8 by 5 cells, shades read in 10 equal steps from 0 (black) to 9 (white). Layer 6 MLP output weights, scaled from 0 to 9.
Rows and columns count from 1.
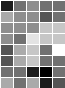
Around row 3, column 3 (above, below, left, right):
5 8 5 7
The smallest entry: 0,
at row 7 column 4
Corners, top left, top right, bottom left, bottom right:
1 4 6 3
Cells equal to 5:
7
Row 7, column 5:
4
